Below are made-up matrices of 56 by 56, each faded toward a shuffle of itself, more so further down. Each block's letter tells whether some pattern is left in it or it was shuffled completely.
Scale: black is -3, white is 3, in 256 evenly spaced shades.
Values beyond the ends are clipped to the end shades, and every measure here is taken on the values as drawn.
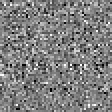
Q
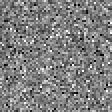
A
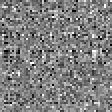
Q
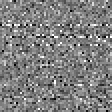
Q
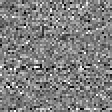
Q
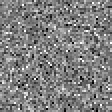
A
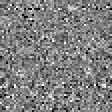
Q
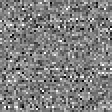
Q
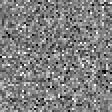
A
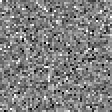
A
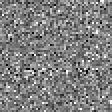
Q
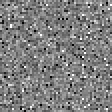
A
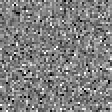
A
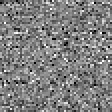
Q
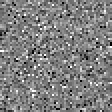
A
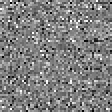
Q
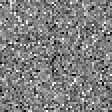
A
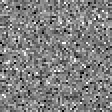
A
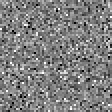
A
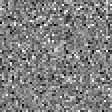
Q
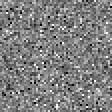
A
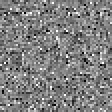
Q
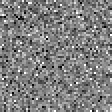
A
